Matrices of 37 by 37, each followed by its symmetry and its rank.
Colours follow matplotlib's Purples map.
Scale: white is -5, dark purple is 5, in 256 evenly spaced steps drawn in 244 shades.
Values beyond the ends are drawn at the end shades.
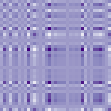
symmetric, rank one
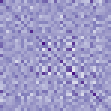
symmetric, rank five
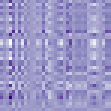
neither, rank two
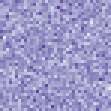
neither, full rank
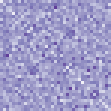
symmetric, full rank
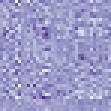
neither, rank five
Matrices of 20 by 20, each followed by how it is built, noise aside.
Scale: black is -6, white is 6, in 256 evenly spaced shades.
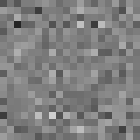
low rank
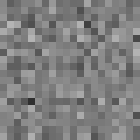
low rank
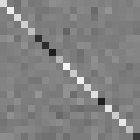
diagonal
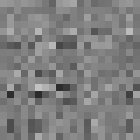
low rank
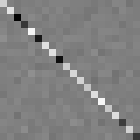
diagonal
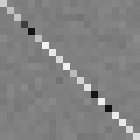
diagonal
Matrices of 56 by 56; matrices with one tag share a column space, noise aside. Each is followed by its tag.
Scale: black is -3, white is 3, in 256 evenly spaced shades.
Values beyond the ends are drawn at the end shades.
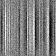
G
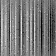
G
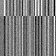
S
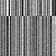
S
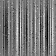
G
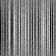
G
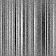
G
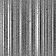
G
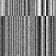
S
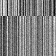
S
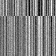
S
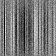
G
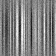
G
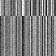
S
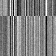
S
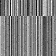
S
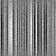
G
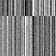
S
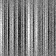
G
